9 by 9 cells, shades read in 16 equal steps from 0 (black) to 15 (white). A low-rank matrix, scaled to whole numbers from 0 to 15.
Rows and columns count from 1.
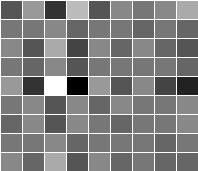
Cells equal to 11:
1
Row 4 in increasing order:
5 6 6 7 7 7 7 7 8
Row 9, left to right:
8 6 10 5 8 6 7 6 6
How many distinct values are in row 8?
3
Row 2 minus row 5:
-2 4 -7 6 -2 2 -2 3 4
